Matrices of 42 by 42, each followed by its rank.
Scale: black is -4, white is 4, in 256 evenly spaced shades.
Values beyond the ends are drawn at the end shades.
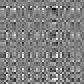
two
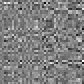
five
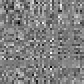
five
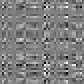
two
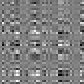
two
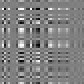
one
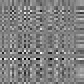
two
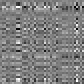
two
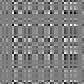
one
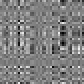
two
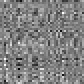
five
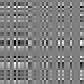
one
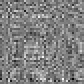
five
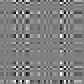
one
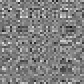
five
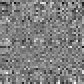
five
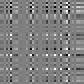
one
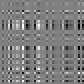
one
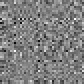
five
